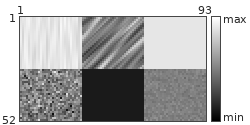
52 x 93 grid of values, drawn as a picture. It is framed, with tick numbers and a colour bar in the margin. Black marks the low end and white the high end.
It is made of 2 by 3 panels. Panel 1,1: very high, streaked downward, faint in contrast. Panel 1,2: middling, slanting up to the right, strong in contrast. Panel 1,3: very high, flat. Panel 2,1: middling, fine-grained, strong in contrast. Panel 2,2: very low, flat. Panel 2,3: middling, fine-grained, faint in contrast.
